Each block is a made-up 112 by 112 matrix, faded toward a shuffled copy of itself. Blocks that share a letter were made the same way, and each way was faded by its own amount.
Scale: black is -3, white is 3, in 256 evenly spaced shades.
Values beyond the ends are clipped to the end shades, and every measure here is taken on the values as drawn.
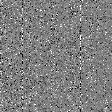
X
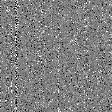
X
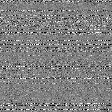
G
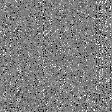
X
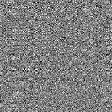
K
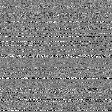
G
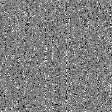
X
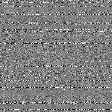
G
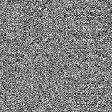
K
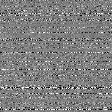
G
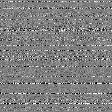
G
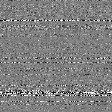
G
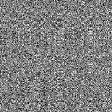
K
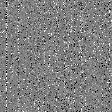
X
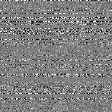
G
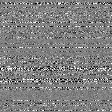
G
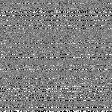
G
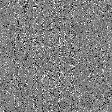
X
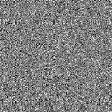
K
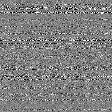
G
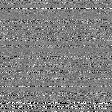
G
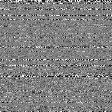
G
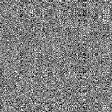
K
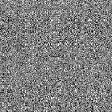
K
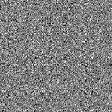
K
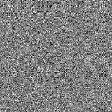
K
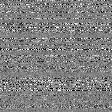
G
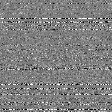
G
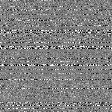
G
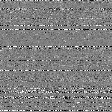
G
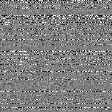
G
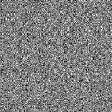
K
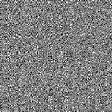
K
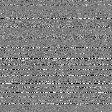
G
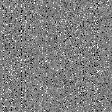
X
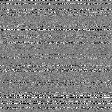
G
